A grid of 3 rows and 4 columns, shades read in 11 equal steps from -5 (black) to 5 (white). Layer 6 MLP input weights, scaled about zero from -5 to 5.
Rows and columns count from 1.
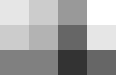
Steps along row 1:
down down up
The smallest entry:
-3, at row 3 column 3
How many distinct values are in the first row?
4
